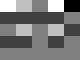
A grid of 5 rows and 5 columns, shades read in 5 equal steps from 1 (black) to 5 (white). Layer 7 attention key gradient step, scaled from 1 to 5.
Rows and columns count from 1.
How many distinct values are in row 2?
2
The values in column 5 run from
1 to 3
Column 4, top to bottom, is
5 2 4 2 3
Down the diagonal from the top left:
5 2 3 2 3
